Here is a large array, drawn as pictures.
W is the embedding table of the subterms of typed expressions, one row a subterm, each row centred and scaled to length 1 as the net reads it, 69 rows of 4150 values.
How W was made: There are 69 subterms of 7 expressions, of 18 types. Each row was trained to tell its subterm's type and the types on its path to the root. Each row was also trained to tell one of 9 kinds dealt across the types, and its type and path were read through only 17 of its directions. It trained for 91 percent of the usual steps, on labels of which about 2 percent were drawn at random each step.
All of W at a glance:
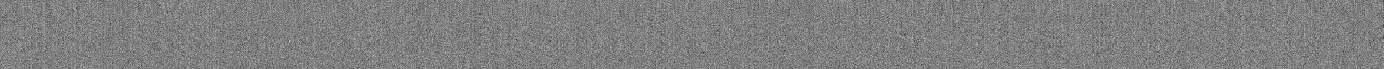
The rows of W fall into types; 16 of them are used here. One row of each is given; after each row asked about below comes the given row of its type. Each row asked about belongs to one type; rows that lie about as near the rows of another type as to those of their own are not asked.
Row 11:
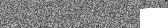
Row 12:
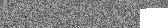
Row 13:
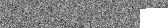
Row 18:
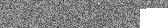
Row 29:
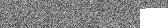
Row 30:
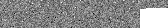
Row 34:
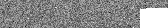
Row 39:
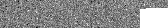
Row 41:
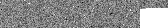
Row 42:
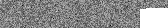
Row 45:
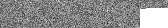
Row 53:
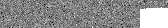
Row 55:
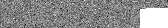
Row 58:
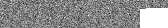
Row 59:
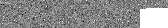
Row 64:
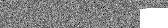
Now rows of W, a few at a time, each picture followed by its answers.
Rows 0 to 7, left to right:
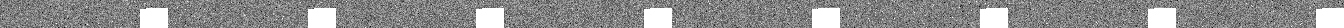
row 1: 45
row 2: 34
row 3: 58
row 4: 42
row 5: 34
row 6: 42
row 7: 58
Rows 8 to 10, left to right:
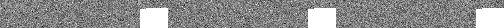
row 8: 12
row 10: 12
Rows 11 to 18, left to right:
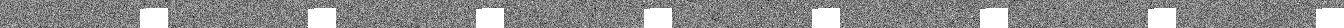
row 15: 42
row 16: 59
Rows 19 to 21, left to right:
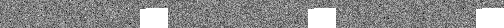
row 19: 59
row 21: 42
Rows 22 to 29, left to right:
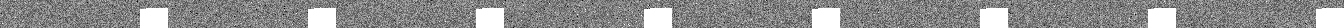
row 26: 12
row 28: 13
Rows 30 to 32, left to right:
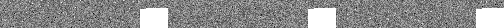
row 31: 11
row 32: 41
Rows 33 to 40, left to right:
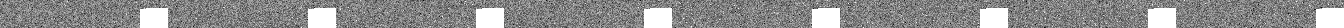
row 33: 13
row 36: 45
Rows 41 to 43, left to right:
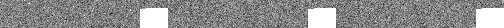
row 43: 45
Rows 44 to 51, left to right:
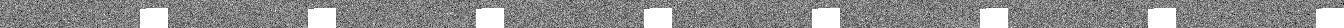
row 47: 11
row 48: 34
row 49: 29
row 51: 13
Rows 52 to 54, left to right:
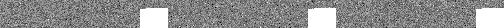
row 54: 11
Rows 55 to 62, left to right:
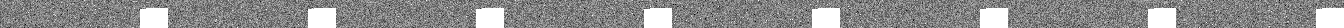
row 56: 41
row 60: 12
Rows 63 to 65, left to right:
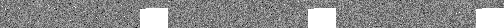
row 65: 39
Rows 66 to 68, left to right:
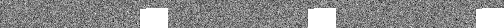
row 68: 13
